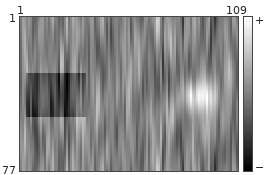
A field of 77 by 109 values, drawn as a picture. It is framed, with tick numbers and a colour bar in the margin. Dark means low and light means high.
Grain: streaks running down. Ninth with the lowest average: middle left. Bumps: one, in the middle right. Average level on the scale: 50%. Odd patch: lower, in the middle left.
